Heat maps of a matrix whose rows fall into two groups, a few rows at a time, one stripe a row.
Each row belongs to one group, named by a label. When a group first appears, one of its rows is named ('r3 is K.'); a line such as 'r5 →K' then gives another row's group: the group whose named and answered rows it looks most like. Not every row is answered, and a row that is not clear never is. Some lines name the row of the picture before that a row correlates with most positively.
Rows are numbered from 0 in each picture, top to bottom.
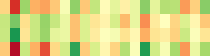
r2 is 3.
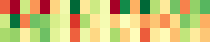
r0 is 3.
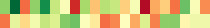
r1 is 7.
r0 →3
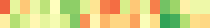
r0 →7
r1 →7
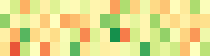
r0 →3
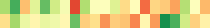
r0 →3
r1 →7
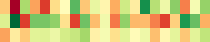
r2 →7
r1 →3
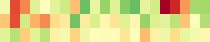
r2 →3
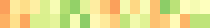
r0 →7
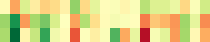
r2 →3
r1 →3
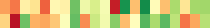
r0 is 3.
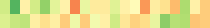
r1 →7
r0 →3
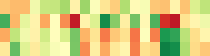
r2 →7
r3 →7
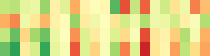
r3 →3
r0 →3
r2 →3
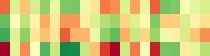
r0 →7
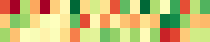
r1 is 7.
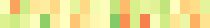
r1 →3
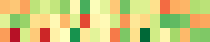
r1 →7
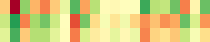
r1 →3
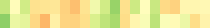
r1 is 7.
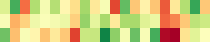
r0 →3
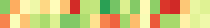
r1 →7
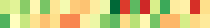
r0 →3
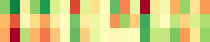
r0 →3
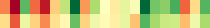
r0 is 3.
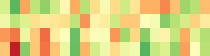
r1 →7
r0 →3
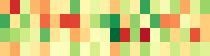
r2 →3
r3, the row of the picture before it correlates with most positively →2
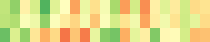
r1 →3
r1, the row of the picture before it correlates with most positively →2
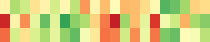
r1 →7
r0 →7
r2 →7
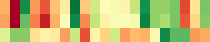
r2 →7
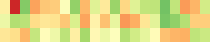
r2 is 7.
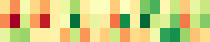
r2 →7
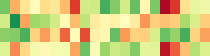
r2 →7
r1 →3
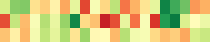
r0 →7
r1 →7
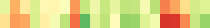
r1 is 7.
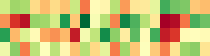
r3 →3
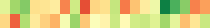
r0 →7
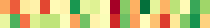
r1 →3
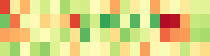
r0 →7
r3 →3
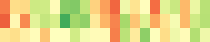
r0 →7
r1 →7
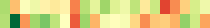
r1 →3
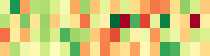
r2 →7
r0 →3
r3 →7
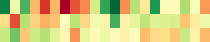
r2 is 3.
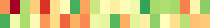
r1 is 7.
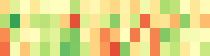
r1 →3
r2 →7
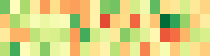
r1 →7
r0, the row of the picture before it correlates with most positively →1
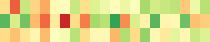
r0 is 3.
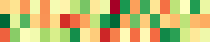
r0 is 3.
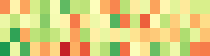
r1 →3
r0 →7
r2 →3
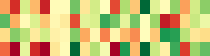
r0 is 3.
